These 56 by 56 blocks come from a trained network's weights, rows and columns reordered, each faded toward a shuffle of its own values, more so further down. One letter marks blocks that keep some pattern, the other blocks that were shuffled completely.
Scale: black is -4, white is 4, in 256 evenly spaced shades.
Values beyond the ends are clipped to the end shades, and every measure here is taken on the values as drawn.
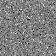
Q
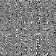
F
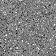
Q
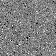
Q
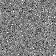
Q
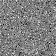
Q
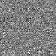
F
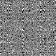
F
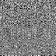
F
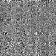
F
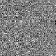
F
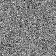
Q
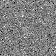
Q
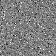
Q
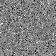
Q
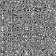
F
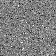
Q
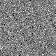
Q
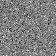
Q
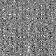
F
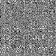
F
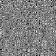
F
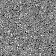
Q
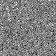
Q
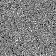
Q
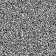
Q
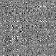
F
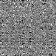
F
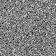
Q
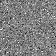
Q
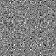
F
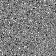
Q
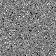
Q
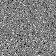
Q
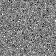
Q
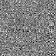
F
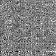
F
